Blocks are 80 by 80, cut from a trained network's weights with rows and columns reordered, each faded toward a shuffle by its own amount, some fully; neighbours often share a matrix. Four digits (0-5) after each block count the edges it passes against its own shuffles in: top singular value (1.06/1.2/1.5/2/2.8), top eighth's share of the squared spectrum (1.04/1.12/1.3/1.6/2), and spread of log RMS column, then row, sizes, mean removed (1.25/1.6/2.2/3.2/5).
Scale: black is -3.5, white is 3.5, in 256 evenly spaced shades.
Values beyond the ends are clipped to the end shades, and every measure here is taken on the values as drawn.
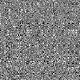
3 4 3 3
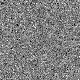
2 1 0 1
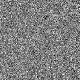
3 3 1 1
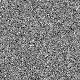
0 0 0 0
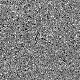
2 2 0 0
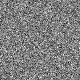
1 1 0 0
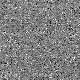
1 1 0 0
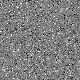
0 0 0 0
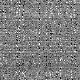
3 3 3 1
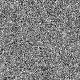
0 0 0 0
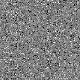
2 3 2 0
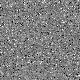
0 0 0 0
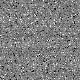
2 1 1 0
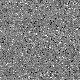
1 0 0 0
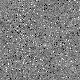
0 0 0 0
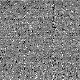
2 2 2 0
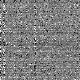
3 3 3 0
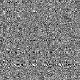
3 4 2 3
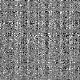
4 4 1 3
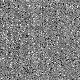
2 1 0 1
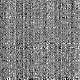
4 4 1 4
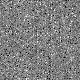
1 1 0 0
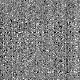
3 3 0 3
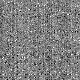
3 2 0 2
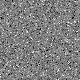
1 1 0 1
